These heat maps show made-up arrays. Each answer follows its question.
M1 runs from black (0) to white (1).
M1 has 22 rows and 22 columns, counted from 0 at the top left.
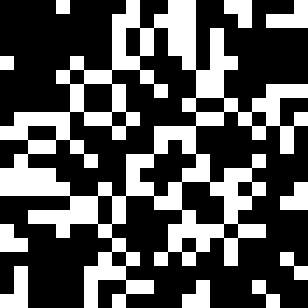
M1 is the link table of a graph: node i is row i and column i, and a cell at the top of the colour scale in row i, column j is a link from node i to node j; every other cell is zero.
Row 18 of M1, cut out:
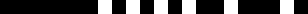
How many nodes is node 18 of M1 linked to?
6
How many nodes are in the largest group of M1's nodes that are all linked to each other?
4
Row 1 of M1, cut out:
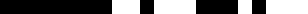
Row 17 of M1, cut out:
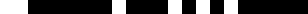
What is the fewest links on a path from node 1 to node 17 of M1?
1
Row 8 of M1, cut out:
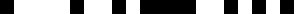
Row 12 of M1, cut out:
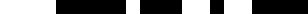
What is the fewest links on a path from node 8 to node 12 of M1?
2
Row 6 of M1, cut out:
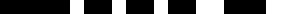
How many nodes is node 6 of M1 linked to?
8
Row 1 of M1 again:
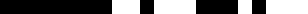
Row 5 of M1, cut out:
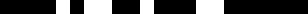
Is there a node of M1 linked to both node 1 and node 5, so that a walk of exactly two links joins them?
no
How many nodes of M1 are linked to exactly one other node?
0
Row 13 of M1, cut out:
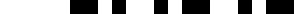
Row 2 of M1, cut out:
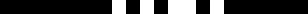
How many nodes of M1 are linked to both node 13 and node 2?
3
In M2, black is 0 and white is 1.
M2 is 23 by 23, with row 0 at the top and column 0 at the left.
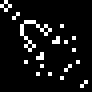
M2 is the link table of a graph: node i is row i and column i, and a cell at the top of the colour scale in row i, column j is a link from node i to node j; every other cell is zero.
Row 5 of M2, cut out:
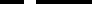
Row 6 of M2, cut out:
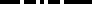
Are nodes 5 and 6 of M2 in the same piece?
yes
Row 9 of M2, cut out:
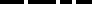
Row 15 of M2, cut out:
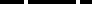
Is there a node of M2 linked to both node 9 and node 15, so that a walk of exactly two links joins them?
yes
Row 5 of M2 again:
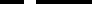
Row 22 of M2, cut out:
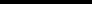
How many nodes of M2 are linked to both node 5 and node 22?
0
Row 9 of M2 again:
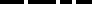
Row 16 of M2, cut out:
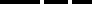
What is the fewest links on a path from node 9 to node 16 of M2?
3
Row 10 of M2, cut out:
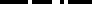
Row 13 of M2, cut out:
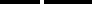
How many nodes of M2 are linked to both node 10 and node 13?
0
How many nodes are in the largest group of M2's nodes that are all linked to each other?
2
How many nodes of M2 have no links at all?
1
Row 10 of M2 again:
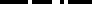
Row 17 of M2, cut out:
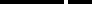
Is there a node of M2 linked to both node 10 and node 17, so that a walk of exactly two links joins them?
yes
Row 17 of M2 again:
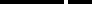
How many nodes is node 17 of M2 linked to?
1
